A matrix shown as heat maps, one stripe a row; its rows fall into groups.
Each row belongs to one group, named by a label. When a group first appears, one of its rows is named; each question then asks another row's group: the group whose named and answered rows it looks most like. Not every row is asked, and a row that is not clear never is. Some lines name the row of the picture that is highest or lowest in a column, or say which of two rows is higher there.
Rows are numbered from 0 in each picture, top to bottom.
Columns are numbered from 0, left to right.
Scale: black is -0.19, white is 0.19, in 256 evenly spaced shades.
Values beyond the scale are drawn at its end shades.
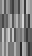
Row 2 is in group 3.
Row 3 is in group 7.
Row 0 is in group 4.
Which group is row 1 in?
4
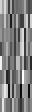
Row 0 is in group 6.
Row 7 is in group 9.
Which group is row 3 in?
4
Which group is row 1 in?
9
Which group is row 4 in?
6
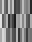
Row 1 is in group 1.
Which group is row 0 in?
3
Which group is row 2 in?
6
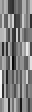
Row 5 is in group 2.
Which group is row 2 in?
6
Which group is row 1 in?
3
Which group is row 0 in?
1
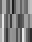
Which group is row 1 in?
9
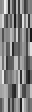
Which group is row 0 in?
6
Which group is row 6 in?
1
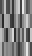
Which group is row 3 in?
2
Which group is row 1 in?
2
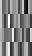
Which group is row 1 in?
2
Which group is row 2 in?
9
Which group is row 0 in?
6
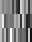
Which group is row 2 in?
6
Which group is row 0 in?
4
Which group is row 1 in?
7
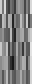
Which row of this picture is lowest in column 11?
3
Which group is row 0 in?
1
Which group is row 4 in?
1
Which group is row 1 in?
4
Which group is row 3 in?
1
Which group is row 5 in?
1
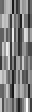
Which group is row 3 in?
3
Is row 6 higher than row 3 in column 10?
Yes
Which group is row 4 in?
3
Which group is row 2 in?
9
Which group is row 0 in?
4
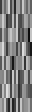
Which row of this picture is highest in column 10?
7
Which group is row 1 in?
9
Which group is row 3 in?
7
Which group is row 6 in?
3
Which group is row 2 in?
9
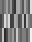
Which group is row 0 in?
1
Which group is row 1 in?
4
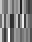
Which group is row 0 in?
7
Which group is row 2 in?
2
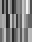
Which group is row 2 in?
1
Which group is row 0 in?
2
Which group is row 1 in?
7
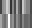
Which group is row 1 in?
3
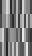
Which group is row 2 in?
7
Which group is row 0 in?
3
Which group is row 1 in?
4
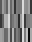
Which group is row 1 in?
4
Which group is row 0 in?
3
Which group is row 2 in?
9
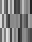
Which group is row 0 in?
3
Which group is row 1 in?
6
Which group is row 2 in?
3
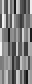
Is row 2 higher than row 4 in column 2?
No
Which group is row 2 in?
6
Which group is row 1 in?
9
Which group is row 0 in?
9
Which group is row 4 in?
4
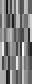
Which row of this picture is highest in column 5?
5
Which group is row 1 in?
1
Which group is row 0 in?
9
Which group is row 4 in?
6
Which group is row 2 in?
9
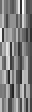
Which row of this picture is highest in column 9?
0
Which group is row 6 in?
4
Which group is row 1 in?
7
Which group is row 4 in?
2
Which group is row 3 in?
3
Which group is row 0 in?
7
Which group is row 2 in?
6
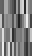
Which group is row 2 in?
1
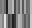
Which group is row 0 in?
9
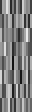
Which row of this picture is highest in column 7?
5
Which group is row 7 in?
3
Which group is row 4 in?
4
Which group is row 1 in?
4
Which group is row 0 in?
3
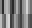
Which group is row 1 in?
2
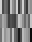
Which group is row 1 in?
1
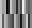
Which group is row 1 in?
2
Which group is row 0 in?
7
